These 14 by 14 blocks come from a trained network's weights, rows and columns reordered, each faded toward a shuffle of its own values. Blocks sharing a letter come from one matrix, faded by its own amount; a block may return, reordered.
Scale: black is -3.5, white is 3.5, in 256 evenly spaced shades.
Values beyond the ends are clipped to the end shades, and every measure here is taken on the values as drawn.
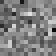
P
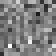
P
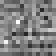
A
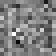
P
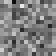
P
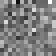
P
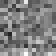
A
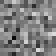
A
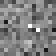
P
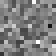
P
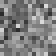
P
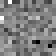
P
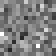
P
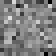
A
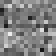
A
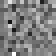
P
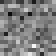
A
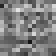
A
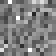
P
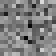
A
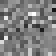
P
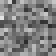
A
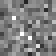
P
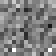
P
